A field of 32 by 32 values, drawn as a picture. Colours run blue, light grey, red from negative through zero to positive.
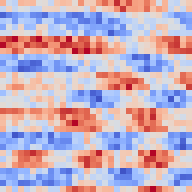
Rings spread out from the bottom left. No overall slope runs across the table. On average the colour sits 50% of the way up the scale. Horizontal stripes repeat 5 times down the table.
